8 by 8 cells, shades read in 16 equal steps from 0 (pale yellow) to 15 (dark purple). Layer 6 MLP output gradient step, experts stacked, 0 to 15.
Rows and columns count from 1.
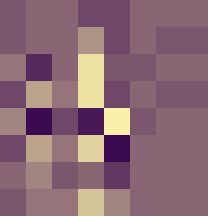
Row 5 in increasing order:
0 7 9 9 10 11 14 15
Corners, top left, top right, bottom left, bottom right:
10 9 10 9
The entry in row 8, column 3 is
8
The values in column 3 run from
8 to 11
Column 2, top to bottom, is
9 9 13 5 15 5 7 8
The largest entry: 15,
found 2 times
